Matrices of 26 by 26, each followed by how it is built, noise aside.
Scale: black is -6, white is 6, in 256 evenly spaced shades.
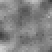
smooth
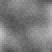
smooth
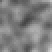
smooth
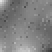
smooth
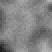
smooth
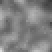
smooth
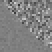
upper triangular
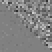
upper triangular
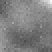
smooth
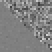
upper triangular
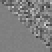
upper triangular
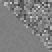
upper triangular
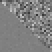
upper triangular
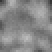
smooth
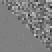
upper triangular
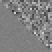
upper triangular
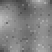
smooth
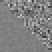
upper triangular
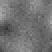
smooth
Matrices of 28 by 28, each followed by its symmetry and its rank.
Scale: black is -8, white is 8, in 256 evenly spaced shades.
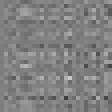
neither, rank three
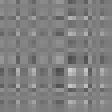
symmetric, rank one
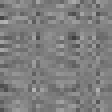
neither, rank three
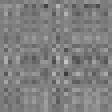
neither, rank two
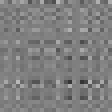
neither, rank two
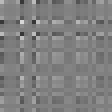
symmetric, rank one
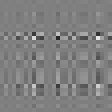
neither, rank one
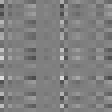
neither, rank one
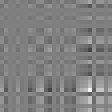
symmetric, rank one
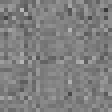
neither, rank five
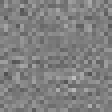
neither, rank five
